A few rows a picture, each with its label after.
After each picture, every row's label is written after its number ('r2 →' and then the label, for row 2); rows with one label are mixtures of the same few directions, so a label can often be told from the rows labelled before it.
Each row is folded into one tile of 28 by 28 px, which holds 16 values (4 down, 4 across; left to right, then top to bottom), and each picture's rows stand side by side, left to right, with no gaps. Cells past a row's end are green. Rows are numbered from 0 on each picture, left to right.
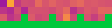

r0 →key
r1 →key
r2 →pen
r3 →pen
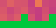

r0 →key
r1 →key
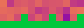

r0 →key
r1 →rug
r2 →pen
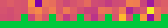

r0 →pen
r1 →key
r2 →rug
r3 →pen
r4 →pen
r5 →rug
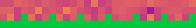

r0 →pen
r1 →rug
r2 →rug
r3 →key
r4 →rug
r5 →rug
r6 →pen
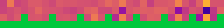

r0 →key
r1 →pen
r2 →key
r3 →pen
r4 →rug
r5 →key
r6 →rug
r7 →rug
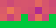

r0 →rug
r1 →rug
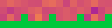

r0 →rug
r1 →pen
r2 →key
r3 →rug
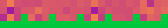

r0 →rug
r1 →rug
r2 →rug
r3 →rug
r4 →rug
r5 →key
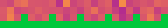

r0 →pen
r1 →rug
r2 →key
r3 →rug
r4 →key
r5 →pen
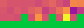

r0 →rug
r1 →pen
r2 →pen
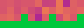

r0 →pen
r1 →pen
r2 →key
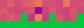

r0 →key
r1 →rug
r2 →key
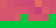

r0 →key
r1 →key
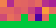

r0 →key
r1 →pen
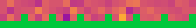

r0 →rug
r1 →rug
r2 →pen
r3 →pen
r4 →pen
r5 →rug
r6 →key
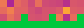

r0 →key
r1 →key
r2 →rug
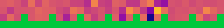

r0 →rug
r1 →key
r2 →pen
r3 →key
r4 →pen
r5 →pen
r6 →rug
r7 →rug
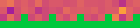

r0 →rug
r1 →rug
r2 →rug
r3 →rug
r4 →rug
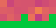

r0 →key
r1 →rug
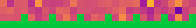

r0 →key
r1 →key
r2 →pen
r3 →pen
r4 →pen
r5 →key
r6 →rug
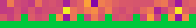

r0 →key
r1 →key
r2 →rug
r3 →key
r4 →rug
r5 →pen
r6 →rug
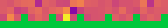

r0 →pen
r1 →key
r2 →pen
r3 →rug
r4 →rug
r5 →key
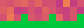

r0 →pen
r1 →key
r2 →key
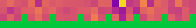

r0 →rug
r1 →key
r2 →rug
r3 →pen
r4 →key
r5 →key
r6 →key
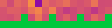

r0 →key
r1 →key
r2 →rug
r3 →rug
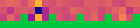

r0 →rug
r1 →rug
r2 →pen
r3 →pen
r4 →pen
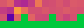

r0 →pen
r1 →key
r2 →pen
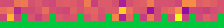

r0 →pen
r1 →pen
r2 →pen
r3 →key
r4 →rug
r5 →rug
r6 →pen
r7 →rug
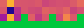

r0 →rug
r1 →pen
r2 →pen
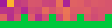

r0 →key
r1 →pen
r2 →key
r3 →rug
